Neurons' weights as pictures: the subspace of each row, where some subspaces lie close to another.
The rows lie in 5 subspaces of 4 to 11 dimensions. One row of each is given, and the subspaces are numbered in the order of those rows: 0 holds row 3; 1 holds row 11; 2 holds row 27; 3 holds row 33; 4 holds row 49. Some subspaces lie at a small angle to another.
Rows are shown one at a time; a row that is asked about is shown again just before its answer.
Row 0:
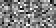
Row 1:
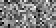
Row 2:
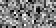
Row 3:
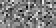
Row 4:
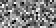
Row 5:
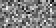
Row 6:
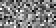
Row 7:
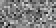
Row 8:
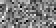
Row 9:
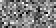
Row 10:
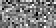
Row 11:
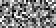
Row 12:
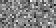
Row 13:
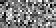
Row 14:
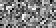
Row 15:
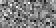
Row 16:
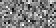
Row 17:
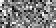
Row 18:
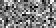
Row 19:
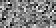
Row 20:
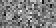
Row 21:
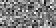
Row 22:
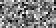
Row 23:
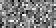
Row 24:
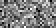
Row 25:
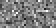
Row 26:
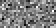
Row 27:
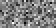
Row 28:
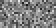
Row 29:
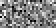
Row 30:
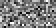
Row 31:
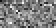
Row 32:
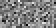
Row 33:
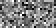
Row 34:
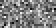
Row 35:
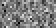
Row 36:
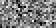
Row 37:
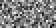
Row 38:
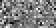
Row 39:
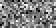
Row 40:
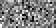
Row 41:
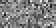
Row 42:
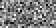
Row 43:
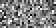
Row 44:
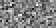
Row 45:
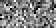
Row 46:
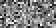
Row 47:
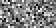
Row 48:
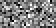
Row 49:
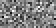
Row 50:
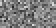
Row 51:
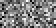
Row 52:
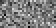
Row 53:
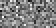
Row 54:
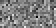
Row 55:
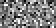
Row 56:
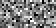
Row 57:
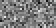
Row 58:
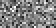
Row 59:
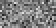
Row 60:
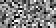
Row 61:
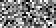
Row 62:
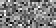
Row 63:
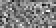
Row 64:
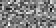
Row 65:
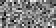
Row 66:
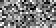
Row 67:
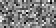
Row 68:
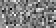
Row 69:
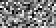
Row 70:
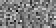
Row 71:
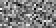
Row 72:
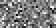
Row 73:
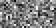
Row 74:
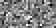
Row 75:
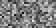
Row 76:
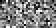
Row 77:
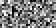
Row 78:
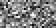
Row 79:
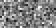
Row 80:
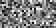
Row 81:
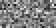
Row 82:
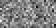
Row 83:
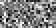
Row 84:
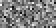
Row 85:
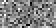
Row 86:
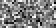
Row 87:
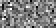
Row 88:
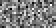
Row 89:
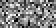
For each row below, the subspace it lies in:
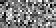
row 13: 2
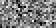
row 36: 4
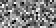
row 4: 0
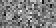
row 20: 0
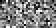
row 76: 4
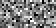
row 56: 0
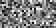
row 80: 4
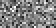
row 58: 4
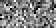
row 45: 4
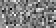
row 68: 4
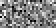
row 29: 1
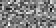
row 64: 0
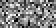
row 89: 2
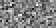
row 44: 0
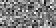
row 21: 4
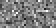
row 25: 4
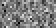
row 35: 0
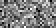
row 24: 2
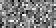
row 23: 3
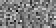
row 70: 4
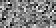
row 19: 0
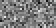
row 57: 0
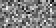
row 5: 0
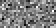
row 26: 0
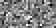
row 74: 0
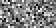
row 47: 0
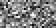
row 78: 0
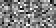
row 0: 0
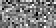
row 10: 0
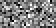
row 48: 0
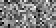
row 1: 2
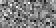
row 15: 4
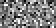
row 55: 4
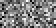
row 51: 2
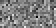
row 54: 4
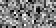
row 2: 4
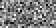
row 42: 4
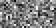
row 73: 4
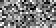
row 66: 2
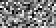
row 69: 4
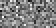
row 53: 4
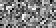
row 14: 0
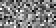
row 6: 4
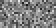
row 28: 3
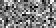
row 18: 0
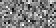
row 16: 4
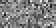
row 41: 2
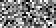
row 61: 2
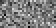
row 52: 1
